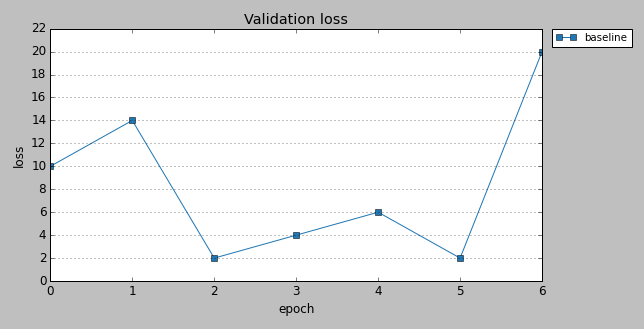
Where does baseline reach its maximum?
6
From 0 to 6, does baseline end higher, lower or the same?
higher
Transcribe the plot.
Title: Validation loss
x-axis: epoch, ticks 0 1 2 3 4 5 6
y-axis: loss, ticks 0 2 4 6 8 10 12 14 16 18 20 22
Legend: baseline
Values:
baseline: 10 14 2 4 6 2 20
